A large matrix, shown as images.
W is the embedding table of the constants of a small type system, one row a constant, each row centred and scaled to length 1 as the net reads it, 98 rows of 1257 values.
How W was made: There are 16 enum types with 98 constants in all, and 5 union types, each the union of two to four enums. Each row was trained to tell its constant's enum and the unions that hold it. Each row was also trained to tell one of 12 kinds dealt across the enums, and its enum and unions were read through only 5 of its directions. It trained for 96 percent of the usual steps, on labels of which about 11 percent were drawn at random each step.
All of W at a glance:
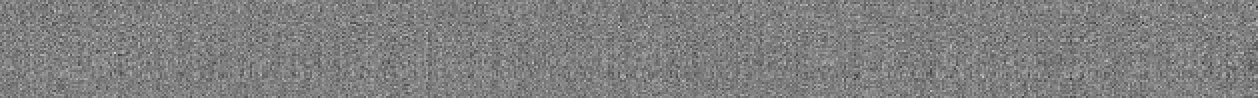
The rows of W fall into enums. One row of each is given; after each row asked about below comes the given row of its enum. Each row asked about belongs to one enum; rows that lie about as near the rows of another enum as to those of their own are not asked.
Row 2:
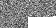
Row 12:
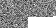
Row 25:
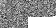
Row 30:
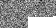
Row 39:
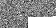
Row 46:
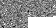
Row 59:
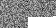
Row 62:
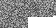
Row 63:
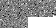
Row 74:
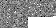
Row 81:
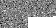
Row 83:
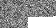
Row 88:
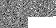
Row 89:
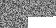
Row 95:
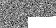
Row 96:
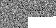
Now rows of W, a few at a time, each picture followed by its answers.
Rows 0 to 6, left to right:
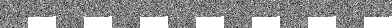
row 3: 81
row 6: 39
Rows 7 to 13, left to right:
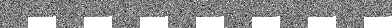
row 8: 83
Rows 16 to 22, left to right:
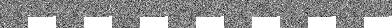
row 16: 46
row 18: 96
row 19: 62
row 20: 30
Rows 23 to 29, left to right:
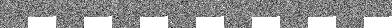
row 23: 12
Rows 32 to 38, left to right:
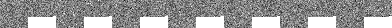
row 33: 74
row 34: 25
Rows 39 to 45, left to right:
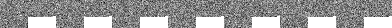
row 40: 25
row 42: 96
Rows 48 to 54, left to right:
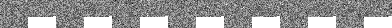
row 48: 74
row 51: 89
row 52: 62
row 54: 25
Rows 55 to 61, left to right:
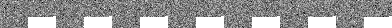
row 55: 74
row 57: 74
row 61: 30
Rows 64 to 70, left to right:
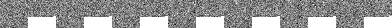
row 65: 62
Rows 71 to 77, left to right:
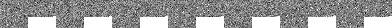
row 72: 39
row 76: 95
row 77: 39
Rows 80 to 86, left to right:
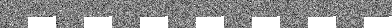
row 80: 30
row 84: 96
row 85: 88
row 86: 30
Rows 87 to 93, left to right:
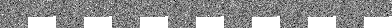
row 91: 12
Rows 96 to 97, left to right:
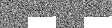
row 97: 62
